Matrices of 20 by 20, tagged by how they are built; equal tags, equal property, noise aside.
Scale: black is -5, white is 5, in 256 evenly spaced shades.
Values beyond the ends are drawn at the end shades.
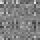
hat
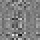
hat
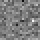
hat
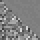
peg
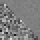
peg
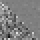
peg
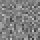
hat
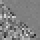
peg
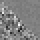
peg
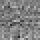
hat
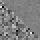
peg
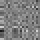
hat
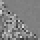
peg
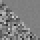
peg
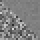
peg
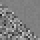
peg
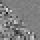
peg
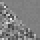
peg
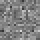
hat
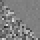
peg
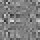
hat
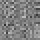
hat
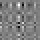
hat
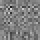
hat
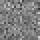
hat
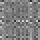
hat
